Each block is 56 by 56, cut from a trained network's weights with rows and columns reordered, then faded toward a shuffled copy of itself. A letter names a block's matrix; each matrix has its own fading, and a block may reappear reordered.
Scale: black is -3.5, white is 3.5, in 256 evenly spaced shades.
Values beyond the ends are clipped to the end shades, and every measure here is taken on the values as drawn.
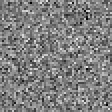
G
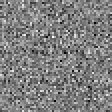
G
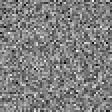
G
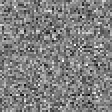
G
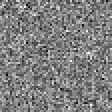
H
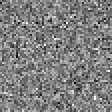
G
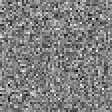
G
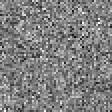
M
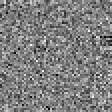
G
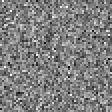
H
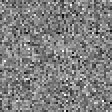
G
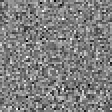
M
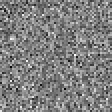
M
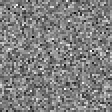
H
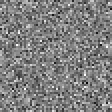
H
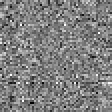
G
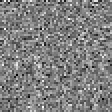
G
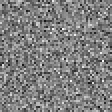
H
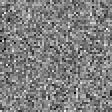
H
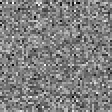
G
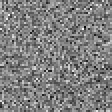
H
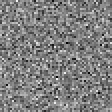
M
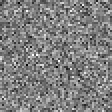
H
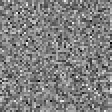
M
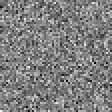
G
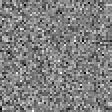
G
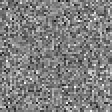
M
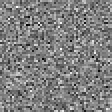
G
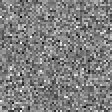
M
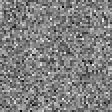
H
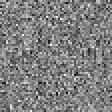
G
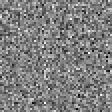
H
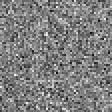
H
